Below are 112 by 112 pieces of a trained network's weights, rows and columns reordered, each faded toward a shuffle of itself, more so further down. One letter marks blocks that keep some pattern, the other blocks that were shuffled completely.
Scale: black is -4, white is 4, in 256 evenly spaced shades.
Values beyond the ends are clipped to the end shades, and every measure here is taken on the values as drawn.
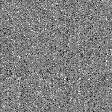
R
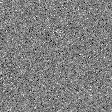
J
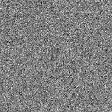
R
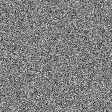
J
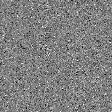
R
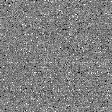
R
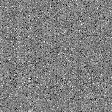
R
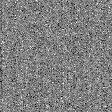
R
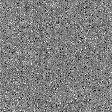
R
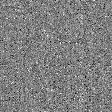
R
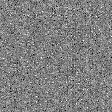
R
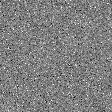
J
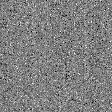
R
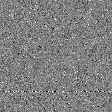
R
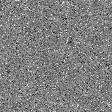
J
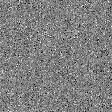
R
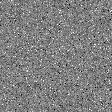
J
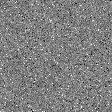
J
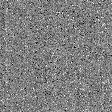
R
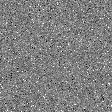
J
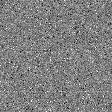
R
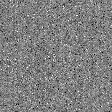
R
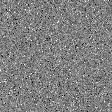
J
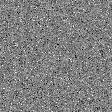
J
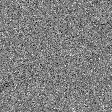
J
